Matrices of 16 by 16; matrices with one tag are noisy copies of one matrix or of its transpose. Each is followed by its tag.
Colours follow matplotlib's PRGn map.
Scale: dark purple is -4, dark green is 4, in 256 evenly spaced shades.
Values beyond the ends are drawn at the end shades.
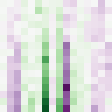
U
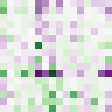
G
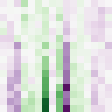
U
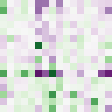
G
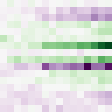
U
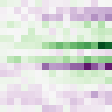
U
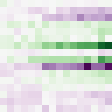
U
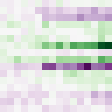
U
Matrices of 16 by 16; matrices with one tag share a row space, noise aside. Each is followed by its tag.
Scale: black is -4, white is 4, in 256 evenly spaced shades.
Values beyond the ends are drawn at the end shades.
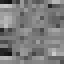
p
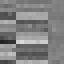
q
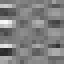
p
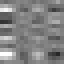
p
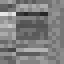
q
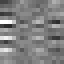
p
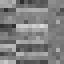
q
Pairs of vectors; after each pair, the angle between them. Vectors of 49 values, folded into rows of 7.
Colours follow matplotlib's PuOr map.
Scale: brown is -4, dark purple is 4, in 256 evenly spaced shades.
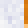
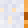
nearly parallel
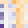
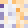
nearly parallel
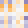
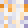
nearly parallel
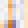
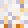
partly opposed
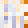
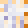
nearly parallel
